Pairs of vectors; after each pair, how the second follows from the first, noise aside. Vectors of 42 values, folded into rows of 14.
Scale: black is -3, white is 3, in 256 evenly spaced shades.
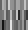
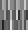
copied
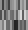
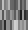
negated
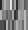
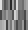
negated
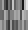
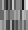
copied
